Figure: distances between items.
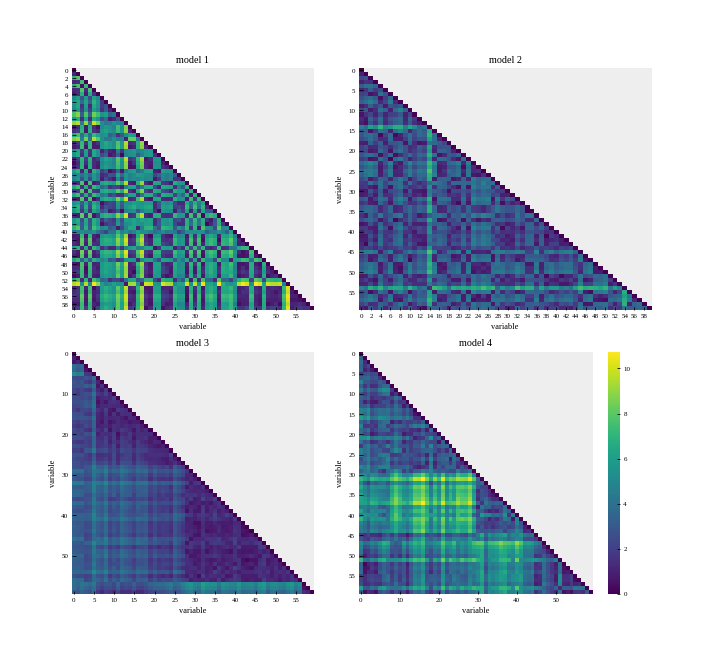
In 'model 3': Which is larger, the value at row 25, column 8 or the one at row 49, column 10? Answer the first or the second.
the second
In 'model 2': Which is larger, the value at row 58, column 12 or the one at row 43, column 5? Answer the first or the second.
the first
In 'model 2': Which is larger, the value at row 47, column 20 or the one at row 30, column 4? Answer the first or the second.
the second
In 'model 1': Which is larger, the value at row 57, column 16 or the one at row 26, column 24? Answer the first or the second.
the first
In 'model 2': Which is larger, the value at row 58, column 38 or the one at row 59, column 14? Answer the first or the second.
the second
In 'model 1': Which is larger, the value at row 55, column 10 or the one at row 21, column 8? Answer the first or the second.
the first
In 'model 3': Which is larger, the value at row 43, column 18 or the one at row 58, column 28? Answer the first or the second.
the second
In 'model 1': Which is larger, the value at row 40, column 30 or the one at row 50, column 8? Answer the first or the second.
the second
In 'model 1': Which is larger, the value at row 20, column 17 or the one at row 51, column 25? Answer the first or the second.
the second
